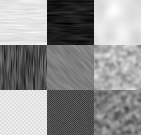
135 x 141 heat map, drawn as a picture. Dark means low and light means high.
It is made of 3 by 3 panels. Panel 1,1: very high, streaked across, faint in contrast. Panel 1,2: very low, streaked across, faint in contrast. Panel 1,3: very high, smooth, faint in contrast. Panel 2,1: low, streaked downward. Panel 2,2: middling, slanting down to the right, faint in contrast. Panel 2,3: high, blotchy. Panel 3,1: very high, checkered, faint in contrast. Panel 3,2: low, checkered. Panel 3,3: middling, blotchy.
